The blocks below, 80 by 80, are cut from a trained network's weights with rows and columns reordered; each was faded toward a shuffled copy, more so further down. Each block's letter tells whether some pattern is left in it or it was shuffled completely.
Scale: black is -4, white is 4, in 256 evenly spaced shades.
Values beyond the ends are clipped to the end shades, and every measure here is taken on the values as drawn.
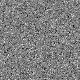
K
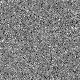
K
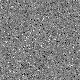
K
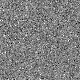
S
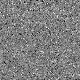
S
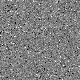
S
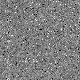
S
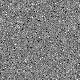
S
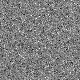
K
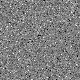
K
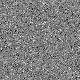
K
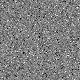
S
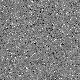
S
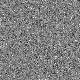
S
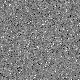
K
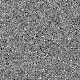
K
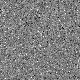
K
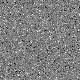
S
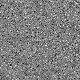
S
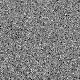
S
